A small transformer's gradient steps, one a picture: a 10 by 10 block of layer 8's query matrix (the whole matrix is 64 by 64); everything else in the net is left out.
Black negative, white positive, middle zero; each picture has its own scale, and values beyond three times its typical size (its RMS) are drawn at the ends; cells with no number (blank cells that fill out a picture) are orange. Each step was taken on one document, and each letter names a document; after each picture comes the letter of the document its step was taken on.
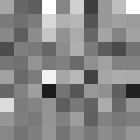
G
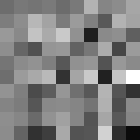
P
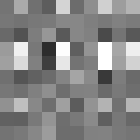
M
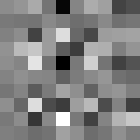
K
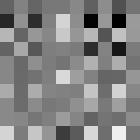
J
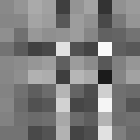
P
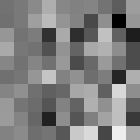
P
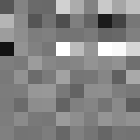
M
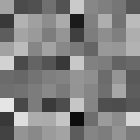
K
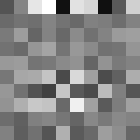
P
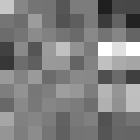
M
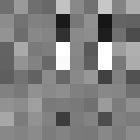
M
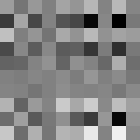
J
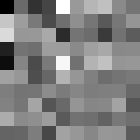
M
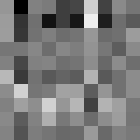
G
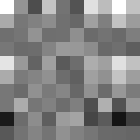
K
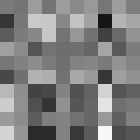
P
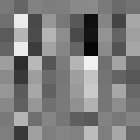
J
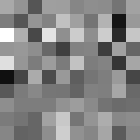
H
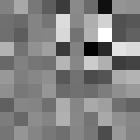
H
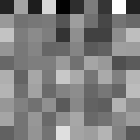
H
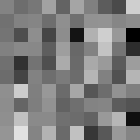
P
